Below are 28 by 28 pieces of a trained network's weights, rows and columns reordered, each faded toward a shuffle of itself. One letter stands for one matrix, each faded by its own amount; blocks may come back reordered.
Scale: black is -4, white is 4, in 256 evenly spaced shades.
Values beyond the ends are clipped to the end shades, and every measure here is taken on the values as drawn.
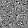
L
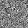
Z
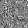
L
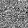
Z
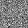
Z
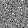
L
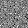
L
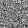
L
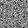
L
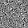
L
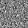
Z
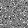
L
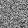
Z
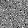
L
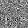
Z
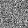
Z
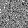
L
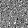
L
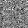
Z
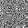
Z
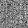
Z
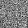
Z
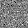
L
